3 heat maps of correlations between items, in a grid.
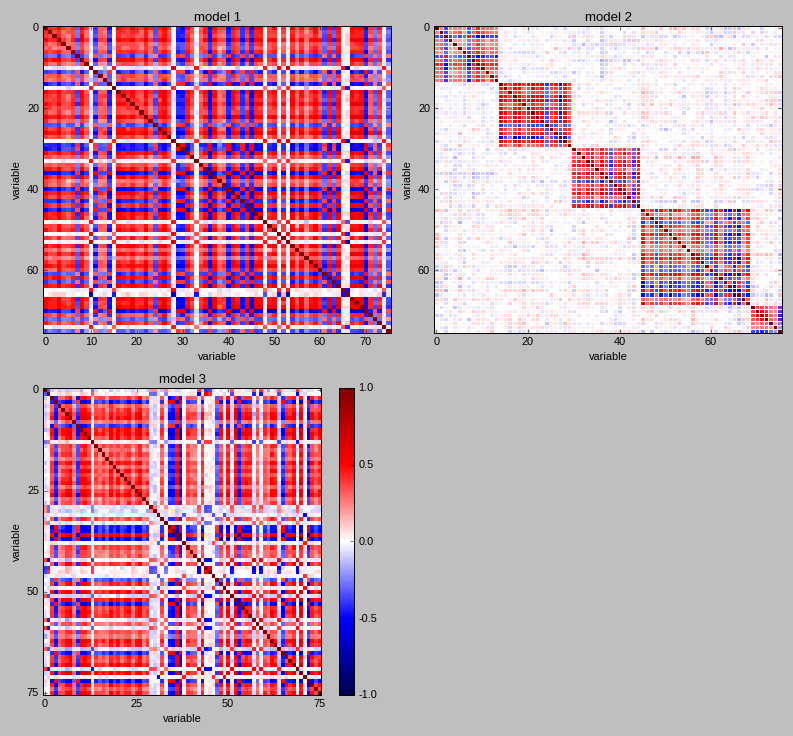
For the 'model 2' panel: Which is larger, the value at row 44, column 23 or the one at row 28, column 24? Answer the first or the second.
the first
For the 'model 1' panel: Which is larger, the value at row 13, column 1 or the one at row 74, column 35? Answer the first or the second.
the first
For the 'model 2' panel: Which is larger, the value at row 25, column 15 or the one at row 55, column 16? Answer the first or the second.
the first
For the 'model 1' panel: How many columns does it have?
76
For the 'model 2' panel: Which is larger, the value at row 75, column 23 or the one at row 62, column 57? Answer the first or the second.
the second
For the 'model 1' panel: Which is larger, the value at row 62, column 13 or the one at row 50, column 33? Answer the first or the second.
the first
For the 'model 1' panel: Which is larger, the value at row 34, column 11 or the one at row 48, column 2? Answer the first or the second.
the second
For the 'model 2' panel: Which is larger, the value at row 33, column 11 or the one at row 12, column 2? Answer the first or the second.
the first
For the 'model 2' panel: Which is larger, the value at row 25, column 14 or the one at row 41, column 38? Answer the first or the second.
the first
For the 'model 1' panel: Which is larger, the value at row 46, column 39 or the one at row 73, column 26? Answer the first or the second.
the second
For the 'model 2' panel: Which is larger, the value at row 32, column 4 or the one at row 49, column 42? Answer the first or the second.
the second
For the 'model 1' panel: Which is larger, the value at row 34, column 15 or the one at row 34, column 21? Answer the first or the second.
the second
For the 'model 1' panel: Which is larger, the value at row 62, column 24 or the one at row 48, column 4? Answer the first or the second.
the second
